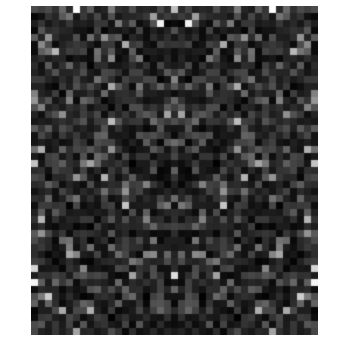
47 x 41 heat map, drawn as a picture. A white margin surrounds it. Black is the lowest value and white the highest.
Seam: none. Average level on the scale: 20%. Mirror symmetry: left to right. Histogram: skewed, a long tail of high values. Stripes: none. Odd rows or columns: none.
